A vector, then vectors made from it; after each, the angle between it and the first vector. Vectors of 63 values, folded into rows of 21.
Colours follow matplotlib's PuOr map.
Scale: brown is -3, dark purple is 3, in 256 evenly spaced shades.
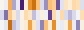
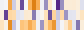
nearly parallel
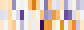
partly aligned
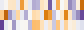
partly opposed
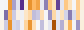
nearly parallel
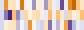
orthogonal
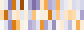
nearly opposite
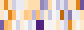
partly aligned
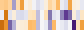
orthogonal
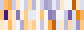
partly aligned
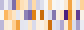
orthogonal
